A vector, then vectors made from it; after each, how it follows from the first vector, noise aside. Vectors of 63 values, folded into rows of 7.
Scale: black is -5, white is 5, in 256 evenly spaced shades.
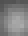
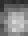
scaled up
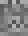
sign-scrambled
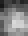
scaled up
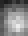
scaled up
